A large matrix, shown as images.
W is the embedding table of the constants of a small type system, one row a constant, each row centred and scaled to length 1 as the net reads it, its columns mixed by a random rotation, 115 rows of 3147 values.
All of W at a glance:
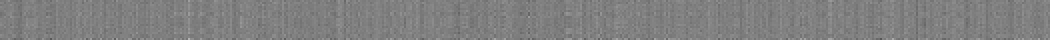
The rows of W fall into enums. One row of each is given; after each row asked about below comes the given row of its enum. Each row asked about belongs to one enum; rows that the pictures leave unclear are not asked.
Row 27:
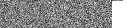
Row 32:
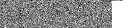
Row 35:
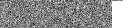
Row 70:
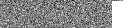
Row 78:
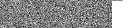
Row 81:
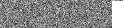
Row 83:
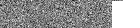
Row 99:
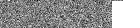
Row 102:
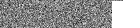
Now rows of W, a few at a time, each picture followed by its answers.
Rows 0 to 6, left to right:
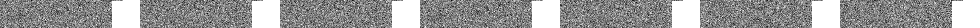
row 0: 32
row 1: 70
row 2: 70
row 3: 32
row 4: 83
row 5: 35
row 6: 27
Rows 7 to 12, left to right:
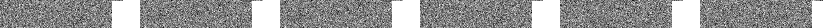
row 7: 102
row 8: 32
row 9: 32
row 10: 102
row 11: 83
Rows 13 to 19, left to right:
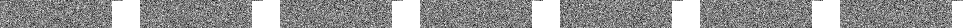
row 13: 35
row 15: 70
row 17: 102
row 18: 81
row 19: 70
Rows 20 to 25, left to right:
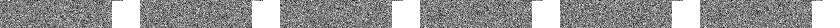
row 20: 99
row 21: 81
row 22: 83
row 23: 32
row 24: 102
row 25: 32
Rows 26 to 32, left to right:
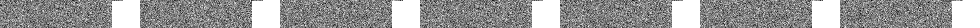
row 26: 83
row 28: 81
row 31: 81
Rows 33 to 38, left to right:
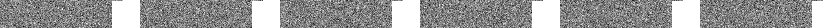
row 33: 78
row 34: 81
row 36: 102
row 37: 83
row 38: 70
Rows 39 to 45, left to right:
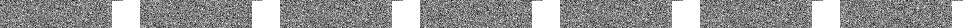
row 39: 83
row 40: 78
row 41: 83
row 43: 83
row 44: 83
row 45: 35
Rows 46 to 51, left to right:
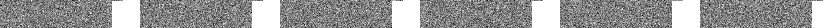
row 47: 102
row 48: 81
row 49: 35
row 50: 78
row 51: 102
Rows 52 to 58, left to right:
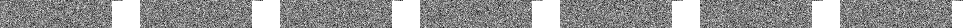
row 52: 35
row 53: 81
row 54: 81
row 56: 70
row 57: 83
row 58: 81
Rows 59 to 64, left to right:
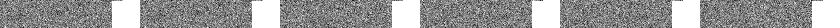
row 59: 32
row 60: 32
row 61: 83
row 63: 81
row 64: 27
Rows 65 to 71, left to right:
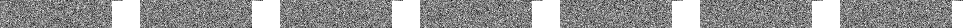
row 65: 35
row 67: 81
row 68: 32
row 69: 70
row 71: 81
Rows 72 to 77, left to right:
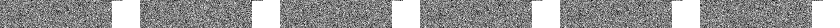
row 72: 32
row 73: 27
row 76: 32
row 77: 83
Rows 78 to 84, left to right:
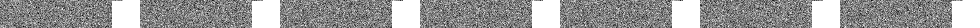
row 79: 70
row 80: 81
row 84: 32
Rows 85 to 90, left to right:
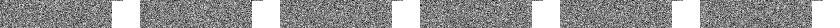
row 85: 102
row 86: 27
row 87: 70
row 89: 70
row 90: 35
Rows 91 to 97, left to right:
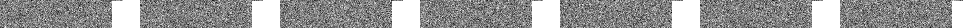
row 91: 32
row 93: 27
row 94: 35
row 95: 102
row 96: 83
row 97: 81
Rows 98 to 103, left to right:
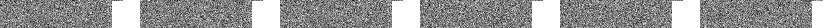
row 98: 83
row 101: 102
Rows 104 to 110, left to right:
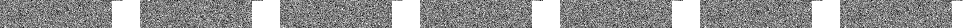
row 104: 32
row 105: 99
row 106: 78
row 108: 81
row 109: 32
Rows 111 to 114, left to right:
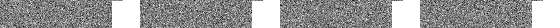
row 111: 78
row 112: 102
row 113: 83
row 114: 70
